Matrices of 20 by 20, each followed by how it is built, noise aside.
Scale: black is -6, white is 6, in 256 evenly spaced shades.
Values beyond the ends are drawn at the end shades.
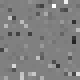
sparse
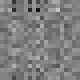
low rank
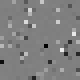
sparse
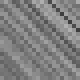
Toeplitz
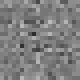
low rank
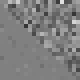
upper triangular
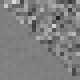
upper triangular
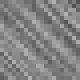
Toeplitz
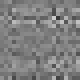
low rank
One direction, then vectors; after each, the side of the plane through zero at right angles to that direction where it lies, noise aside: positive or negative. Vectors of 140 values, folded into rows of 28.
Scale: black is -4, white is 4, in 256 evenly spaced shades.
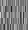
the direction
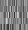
positive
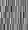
positive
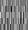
positive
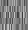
negative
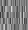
negative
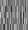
positive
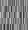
positive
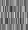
positive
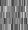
negative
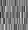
negative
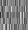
negative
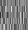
negative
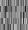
positive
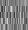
negative
